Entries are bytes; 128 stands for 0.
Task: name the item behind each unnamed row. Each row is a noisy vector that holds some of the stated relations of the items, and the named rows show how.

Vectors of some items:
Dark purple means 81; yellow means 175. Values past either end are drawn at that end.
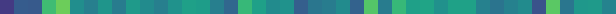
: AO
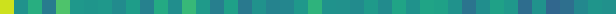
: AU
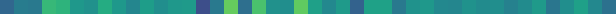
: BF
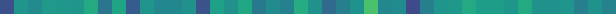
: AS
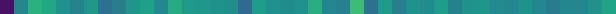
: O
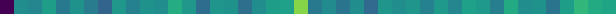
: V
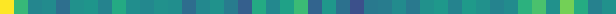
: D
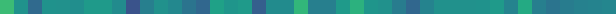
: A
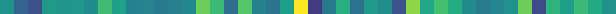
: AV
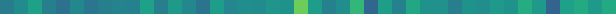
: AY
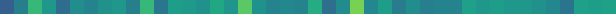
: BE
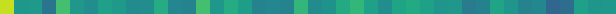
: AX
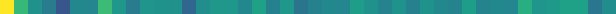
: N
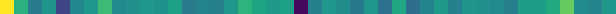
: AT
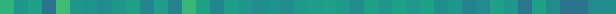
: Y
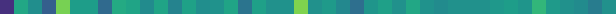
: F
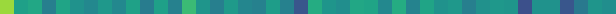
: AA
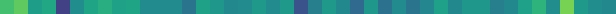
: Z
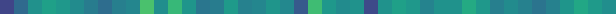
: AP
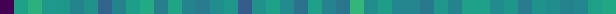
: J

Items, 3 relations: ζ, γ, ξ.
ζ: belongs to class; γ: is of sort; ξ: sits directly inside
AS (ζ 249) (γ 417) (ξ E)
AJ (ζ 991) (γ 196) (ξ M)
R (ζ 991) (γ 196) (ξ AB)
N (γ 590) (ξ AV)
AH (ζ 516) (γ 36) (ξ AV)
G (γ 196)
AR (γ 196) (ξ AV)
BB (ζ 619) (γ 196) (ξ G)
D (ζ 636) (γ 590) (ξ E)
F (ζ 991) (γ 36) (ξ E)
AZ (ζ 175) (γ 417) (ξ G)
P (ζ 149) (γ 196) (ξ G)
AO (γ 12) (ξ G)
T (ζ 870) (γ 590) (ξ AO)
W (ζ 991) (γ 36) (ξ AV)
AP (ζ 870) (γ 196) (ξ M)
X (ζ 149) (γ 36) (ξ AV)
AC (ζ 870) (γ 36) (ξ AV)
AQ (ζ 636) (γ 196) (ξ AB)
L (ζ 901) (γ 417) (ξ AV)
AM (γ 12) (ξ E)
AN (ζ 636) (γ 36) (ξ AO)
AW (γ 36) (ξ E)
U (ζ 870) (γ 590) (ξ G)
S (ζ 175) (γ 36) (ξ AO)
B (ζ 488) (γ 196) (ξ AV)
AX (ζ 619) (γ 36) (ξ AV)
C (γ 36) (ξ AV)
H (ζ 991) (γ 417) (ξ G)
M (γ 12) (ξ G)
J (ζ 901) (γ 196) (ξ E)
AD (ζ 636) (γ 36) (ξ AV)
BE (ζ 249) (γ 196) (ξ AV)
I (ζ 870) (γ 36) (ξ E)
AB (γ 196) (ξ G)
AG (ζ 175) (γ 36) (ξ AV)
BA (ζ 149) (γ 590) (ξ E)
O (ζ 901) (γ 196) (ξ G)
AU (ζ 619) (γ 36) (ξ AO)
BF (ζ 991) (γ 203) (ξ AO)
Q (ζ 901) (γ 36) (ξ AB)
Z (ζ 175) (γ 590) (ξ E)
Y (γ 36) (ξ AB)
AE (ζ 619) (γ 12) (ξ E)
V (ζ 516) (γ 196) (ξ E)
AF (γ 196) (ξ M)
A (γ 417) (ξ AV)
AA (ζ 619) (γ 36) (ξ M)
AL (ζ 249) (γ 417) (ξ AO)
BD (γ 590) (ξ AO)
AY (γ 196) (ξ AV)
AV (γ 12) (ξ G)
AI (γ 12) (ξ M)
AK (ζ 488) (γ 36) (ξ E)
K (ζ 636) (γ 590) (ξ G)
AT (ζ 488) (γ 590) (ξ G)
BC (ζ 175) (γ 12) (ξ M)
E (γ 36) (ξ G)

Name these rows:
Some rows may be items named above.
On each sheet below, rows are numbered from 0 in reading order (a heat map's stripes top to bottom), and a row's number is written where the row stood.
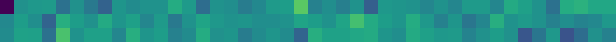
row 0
V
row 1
X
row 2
Q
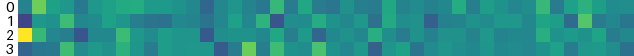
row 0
BA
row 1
AZ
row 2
N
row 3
BF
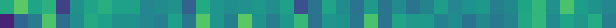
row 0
Z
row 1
BC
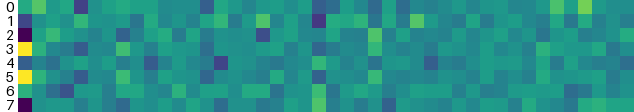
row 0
Z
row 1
S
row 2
J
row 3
N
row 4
H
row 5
N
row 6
AH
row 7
V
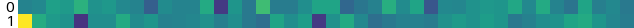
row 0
AL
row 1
K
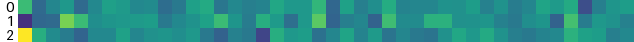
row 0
AI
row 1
M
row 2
U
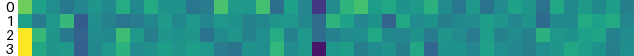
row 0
AG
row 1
AQ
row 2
N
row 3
BD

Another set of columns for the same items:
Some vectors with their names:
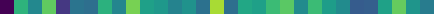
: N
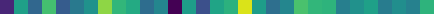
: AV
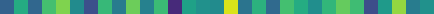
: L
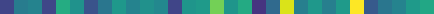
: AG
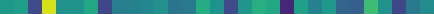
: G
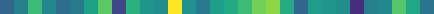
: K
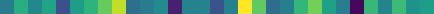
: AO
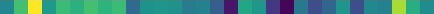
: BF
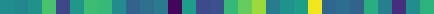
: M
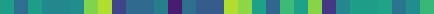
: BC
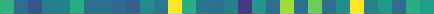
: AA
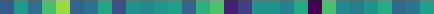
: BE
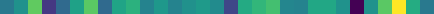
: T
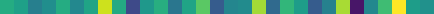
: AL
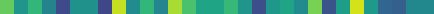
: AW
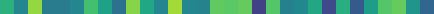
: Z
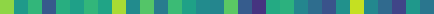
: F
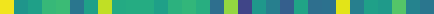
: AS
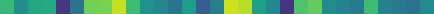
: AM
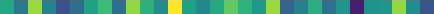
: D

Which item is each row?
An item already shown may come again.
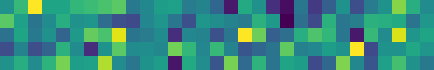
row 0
BF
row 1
P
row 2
AO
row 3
AX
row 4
H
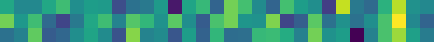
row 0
AZ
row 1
BA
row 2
U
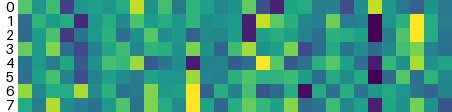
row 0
F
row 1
BD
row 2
T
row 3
BA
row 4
AO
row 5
AT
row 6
J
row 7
D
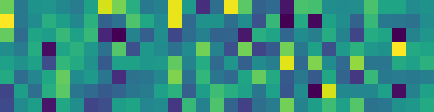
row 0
AE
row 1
V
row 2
AP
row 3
S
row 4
Q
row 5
AQ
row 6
B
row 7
AC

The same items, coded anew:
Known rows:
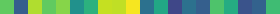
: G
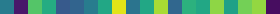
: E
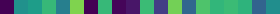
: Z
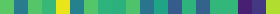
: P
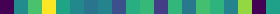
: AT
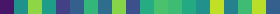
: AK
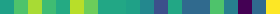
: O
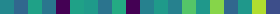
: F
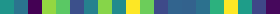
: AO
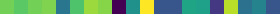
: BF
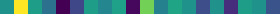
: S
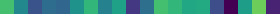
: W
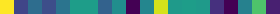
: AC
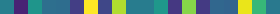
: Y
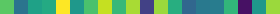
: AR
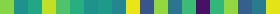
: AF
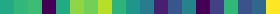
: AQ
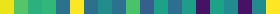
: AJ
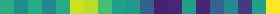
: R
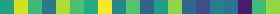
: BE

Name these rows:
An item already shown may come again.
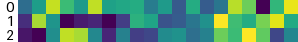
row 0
J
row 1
AS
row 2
BA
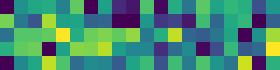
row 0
Z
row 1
T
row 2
B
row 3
AQ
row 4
AT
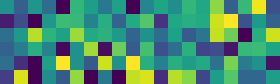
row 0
F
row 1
AE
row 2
J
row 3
Q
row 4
AV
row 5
BC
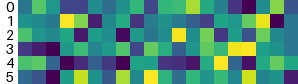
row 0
AG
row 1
BD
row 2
AA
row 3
AM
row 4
H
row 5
AV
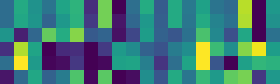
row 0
K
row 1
K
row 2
U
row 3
AS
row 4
AZ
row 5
D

